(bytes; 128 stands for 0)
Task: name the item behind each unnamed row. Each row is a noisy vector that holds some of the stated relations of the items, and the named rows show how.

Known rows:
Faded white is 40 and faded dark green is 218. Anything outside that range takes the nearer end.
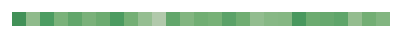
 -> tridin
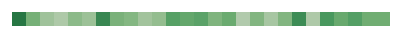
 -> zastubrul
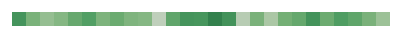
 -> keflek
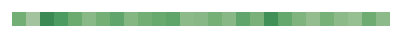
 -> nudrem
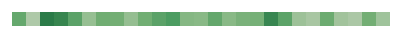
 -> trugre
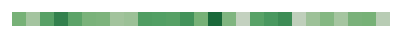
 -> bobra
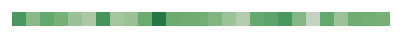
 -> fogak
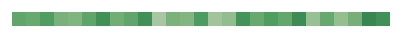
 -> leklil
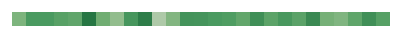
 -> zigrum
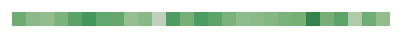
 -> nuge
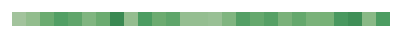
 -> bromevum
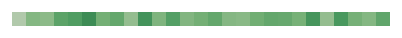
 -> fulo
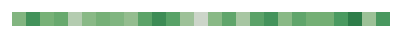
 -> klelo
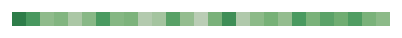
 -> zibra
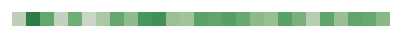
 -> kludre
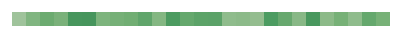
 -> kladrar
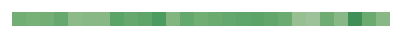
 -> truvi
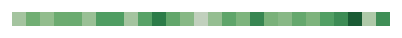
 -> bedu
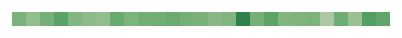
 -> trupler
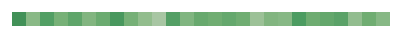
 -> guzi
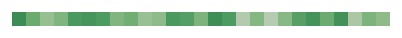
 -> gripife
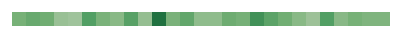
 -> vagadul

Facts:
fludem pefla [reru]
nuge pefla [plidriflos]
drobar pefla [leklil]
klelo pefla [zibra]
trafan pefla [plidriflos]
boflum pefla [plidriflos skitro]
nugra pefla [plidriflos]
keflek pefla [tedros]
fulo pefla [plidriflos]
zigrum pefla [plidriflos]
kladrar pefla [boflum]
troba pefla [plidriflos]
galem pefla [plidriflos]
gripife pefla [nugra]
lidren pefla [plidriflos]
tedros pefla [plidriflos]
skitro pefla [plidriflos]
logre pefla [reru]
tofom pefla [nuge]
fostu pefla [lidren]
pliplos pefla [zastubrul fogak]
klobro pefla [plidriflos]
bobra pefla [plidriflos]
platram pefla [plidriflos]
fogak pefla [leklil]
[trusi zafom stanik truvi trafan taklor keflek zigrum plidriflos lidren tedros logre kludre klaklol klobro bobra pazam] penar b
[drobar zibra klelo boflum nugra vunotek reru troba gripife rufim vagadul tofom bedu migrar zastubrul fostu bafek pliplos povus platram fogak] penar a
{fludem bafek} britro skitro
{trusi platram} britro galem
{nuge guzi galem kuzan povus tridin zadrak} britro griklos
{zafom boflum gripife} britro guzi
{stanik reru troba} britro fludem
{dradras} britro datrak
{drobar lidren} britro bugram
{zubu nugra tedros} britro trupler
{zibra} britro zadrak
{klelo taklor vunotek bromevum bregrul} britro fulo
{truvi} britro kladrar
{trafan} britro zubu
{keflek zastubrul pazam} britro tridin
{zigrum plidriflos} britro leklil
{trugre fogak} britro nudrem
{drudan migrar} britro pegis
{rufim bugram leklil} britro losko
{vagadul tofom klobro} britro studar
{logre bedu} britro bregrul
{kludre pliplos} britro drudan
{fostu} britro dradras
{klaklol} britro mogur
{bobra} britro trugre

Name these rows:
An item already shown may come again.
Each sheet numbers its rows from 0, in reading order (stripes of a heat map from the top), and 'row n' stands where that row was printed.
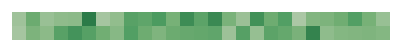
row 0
klobro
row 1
skitro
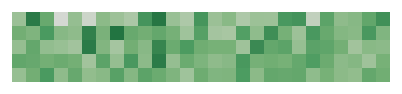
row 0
pliplos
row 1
dradras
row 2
tofom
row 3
bafek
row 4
pegis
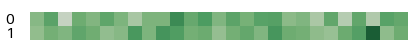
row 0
nugra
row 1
taklor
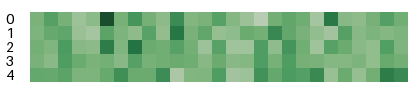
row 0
fostu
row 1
vagadul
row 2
dradras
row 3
mogur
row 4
leklil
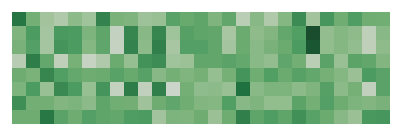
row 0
zastubrul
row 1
troba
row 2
troba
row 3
kludre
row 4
losko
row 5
reru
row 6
povus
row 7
bugram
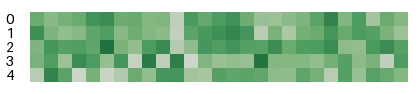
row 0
galem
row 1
keflek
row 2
lidren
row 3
reru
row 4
kludre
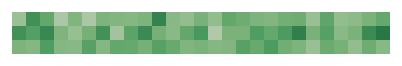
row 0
migrar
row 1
drobar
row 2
studar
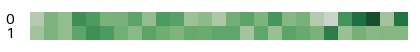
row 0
logre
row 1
skitro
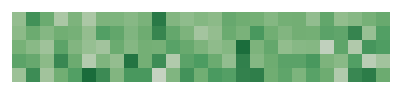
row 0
migrar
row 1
vunotek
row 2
zubu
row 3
stanik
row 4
plidriflos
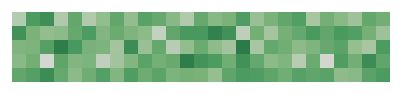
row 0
drudan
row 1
keflek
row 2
fludem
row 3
trafan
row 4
rufim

